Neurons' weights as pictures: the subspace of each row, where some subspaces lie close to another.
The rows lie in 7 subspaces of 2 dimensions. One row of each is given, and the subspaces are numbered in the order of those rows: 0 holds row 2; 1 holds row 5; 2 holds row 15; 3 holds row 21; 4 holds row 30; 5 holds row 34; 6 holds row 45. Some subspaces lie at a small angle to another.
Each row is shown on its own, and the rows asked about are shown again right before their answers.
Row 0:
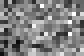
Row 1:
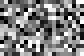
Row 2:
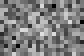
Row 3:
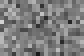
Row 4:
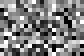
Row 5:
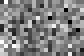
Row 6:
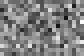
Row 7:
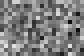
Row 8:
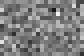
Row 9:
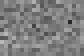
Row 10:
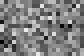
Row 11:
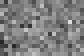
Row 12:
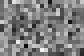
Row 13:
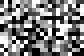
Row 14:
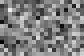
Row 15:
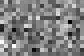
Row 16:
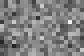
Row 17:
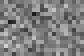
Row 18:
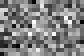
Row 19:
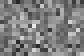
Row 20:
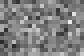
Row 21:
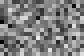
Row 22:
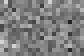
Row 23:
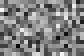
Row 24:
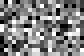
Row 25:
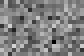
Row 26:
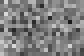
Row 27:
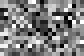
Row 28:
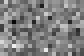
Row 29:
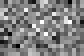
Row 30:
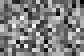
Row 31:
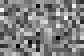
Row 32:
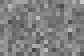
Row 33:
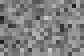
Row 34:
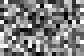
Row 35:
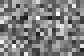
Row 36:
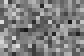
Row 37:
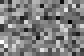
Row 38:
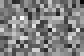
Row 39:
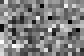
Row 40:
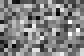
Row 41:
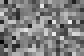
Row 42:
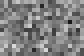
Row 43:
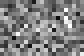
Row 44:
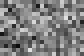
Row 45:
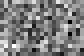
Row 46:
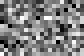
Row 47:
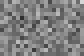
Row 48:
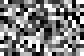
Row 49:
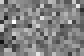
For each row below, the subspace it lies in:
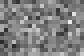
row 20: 6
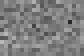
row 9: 6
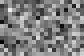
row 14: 3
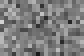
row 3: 0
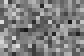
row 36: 0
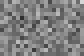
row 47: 4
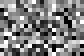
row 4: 1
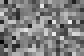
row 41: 0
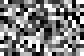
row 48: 5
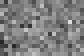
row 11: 2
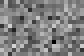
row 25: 1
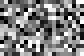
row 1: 5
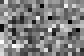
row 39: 1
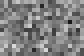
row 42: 6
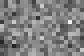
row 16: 2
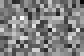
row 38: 4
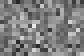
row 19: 4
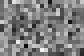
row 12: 4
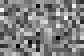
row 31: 5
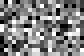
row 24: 2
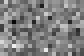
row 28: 1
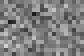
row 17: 3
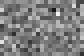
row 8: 5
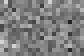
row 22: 2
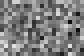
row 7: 6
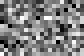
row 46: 3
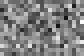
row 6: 0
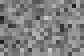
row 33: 3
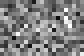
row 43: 1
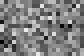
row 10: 5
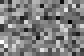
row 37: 3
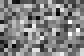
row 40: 6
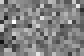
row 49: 5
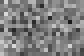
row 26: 1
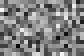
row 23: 5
